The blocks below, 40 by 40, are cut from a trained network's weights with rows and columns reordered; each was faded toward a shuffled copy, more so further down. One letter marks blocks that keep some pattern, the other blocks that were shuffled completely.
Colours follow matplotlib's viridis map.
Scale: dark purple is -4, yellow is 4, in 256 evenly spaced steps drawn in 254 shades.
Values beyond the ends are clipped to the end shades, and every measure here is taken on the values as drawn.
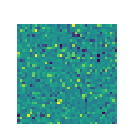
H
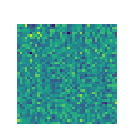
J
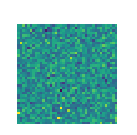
H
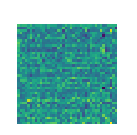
J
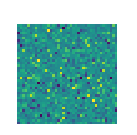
H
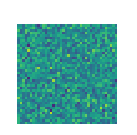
H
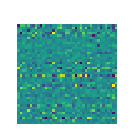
J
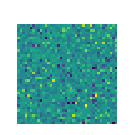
H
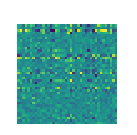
J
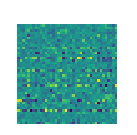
J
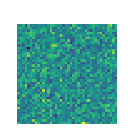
H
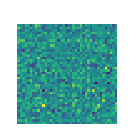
J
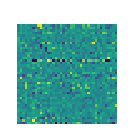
J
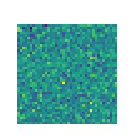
J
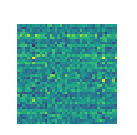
J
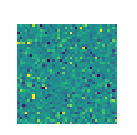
H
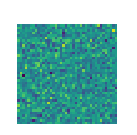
H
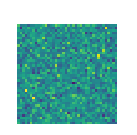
H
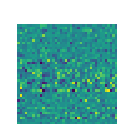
J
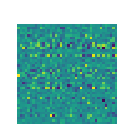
J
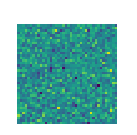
H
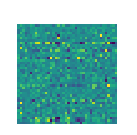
J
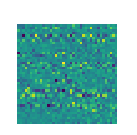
J
